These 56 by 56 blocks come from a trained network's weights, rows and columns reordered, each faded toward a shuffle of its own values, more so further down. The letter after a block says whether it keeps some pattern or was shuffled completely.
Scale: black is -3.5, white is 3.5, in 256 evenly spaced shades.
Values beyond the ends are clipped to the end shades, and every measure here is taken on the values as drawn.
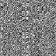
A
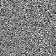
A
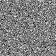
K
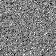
K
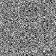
A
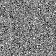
K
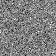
K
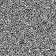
K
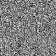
A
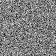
K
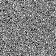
K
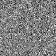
A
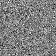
K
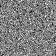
K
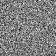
K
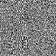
A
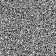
K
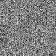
A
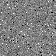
K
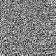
A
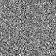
A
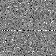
A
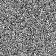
K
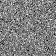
K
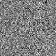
A
